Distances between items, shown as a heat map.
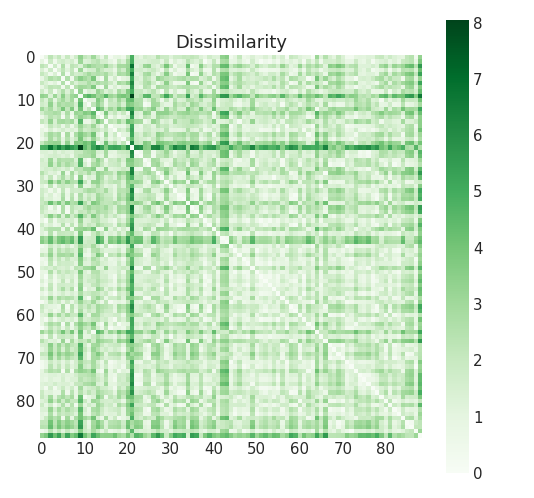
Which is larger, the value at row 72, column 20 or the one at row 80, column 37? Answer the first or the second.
the first
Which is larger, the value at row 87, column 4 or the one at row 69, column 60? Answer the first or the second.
the first
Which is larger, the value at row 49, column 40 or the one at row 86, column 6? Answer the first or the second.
the second
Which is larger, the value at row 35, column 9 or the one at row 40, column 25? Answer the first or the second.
the second
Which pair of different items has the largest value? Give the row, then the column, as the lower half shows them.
21, 9
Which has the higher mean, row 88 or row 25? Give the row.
88
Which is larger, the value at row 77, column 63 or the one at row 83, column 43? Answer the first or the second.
the second
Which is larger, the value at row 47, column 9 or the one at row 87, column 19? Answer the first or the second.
the first
